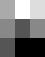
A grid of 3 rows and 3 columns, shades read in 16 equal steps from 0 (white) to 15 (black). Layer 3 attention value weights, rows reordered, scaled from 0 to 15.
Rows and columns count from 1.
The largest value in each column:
10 15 15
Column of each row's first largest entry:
1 2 2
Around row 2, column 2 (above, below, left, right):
0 15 7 7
